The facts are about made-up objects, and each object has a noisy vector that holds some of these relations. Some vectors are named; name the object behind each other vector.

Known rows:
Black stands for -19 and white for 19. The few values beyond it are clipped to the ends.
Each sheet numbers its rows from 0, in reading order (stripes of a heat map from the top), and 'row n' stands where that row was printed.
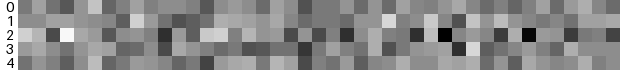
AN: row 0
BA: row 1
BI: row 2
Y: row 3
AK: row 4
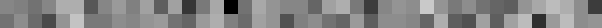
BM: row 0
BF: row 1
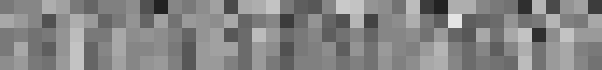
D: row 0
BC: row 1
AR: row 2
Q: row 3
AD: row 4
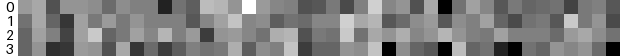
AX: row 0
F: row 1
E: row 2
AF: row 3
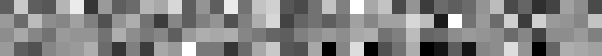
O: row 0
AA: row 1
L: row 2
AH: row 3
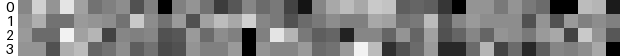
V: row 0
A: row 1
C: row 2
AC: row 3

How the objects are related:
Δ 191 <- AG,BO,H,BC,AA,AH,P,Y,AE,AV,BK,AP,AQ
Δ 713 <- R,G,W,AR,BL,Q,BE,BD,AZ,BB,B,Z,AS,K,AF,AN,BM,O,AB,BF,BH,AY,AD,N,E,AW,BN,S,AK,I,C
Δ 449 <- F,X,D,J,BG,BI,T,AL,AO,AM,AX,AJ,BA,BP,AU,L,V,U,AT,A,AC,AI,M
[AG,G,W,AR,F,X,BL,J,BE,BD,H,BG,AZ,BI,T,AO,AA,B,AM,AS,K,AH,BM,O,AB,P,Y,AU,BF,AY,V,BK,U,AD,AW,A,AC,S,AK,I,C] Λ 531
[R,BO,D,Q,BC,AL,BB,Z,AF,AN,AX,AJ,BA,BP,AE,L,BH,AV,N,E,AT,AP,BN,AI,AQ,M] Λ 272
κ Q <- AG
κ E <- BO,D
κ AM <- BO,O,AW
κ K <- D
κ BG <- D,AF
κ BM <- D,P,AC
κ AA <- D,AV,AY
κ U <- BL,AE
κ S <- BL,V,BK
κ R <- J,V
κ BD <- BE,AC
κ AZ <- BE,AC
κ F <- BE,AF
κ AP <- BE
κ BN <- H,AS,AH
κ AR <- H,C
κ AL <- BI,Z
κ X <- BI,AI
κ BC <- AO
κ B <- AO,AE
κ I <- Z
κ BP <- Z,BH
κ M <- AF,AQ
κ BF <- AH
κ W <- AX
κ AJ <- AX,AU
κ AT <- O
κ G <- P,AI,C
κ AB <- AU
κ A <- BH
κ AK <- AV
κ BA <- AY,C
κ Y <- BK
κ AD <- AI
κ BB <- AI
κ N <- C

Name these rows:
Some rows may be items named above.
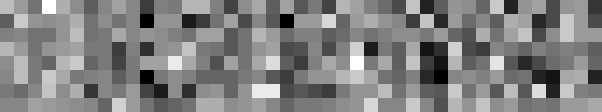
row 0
AI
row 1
S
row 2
AR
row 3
AG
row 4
BO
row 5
J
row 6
AY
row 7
BA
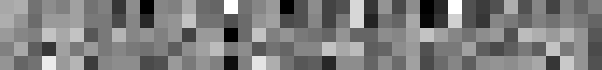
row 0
AE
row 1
AG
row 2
G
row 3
F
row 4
C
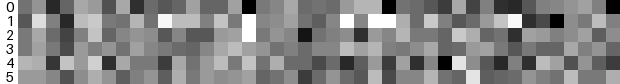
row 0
BE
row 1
AM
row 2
B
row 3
BG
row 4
Z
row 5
BC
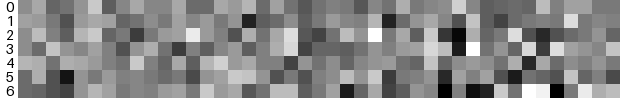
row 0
I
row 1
AP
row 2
BO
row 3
AA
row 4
X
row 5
M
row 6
BN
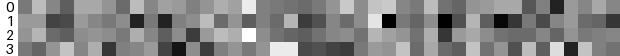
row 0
AT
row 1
AQ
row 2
AJ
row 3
AY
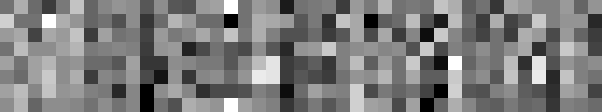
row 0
B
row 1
P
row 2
BH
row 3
R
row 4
AV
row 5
AY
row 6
BK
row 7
AO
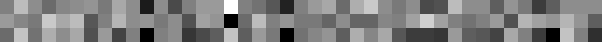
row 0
U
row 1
G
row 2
BL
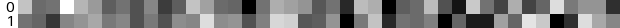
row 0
P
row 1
AS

